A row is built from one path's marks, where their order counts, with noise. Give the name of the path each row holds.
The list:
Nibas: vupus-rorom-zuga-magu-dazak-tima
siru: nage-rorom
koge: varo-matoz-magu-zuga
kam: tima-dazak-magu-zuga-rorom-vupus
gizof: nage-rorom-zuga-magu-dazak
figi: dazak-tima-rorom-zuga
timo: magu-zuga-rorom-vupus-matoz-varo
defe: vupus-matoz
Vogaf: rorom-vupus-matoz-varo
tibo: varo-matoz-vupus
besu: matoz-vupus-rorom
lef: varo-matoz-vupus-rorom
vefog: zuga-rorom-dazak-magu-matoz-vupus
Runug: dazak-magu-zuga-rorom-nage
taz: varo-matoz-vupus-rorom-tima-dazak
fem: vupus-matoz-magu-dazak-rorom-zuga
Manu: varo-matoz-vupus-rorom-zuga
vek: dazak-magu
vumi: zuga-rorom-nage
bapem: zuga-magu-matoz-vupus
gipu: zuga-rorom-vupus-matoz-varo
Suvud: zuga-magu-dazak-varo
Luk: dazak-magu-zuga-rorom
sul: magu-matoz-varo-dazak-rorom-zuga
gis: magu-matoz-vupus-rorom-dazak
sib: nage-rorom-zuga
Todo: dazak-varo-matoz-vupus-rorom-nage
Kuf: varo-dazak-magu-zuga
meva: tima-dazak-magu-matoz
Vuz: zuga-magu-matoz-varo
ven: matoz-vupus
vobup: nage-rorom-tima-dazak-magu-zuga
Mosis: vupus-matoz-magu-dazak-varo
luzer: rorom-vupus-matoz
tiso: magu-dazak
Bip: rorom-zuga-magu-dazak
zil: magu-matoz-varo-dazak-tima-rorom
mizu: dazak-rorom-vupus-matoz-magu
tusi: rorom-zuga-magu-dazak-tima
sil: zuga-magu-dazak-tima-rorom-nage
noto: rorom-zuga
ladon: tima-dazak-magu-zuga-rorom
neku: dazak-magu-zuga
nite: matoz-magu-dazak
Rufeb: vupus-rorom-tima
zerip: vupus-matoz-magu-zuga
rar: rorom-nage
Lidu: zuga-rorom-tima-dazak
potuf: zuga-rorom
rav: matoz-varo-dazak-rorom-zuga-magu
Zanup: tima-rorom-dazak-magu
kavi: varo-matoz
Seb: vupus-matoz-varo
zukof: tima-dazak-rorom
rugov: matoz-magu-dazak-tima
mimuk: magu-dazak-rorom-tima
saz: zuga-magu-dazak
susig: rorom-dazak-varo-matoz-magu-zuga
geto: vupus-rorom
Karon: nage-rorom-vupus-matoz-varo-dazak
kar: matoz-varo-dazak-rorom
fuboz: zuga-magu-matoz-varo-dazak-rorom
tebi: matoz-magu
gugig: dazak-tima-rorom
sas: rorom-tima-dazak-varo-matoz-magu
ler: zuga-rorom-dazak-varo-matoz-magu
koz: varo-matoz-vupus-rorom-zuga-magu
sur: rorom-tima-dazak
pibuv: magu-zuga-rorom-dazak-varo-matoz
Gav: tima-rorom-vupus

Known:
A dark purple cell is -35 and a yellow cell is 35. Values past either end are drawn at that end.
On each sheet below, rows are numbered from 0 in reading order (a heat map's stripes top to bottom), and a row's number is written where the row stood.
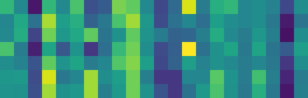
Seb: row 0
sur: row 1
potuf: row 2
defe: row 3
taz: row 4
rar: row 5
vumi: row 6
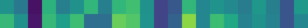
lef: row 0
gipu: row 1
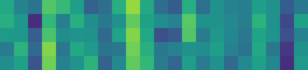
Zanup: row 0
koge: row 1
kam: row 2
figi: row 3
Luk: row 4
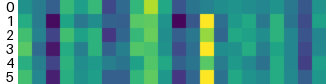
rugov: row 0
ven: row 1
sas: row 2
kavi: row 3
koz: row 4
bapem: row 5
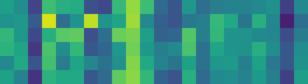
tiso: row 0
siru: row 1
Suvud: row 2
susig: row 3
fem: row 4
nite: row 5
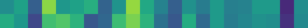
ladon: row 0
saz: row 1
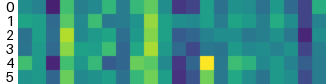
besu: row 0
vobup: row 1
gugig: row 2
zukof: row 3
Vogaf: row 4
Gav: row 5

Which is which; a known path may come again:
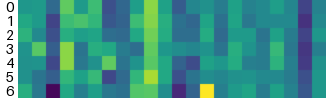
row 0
tusi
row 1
saz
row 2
rav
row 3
noto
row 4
Runug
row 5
rugov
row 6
tibo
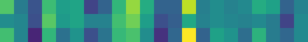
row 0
meva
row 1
taz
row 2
luzer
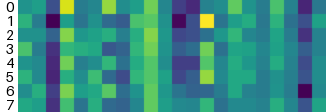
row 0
rar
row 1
ven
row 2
sil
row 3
ler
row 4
Todo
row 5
timo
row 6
potuf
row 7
zerip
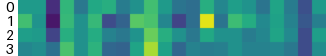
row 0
Manu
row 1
Vogaf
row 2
Kuf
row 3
Nibas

